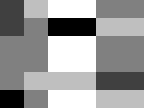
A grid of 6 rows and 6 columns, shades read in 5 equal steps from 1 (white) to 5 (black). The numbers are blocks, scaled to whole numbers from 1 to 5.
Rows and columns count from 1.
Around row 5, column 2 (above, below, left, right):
3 3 3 2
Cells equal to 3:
13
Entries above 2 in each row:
3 4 4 4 3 2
